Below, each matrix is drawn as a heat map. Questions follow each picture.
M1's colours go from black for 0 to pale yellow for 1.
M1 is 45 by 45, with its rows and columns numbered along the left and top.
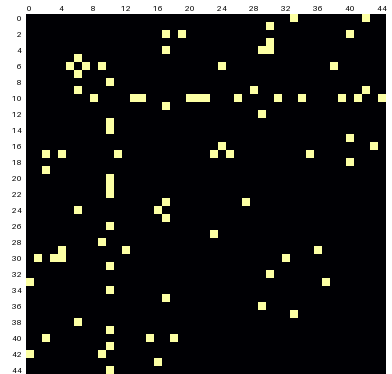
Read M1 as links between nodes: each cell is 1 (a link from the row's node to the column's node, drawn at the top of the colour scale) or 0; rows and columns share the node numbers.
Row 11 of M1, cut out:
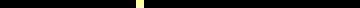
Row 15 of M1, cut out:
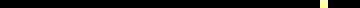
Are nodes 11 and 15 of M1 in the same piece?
yes
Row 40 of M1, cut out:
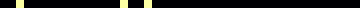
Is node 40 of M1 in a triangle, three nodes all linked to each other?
no
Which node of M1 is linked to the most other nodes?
node 10
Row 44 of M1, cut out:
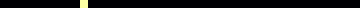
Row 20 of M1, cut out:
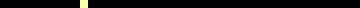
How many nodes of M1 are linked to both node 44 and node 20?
1
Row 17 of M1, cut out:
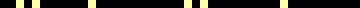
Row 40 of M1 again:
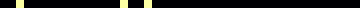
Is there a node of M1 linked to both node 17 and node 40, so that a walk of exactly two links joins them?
yes
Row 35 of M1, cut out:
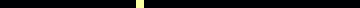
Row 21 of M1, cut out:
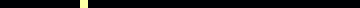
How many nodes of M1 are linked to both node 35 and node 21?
0
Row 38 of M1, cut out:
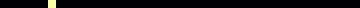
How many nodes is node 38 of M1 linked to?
1
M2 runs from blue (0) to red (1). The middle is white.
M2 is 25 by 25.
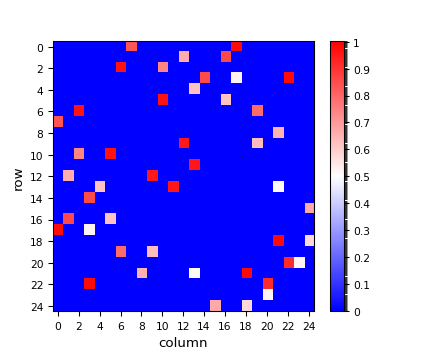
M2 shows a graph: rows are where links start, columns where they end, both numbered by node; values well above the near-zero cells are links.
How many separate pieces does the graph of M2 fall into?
3
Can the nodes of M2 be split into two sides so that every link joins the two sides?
no
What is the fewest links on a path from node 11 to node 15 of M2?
5
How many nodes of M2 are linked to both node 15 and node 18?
1
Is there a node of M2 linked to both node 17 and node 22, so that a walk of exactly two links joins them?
yes
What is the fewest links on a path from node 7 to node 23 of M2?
6
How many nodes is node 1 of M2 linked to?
2
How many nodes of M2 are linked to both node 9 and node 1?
1
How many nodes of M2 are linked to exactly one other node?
7
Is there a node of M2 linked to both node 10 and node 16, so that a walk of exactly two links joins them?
yes
